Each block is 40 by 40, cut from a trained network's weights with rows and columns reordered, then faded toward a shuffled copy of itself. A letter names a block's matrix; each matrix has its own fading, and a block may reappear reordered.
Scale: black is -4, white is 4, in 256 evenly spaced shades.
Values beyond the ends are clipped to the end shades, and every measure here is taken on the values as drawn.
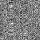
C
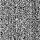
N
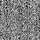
N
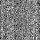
N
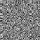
C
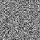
C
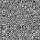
C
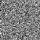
C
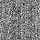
N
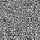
C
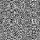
C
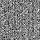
N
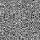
C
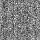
N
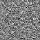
C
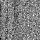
N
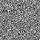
C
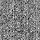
N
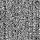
N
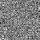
C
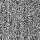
N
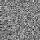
C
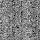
N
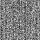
N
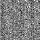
N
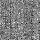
N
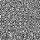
C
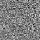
C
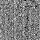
N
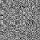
C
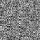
C
